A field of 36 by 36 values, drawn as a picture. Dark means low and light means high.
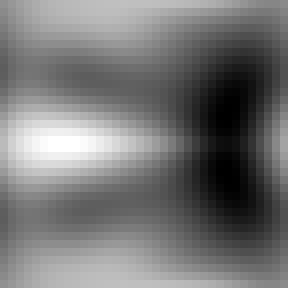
Mirror symmetry: top to bottom. Ninth with the lowest average: middle right. Ninth with the highest average: middle left.
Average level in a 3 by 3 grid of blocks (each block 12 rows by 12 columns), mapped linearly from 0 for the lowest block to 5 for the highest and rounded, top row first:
331
530
331
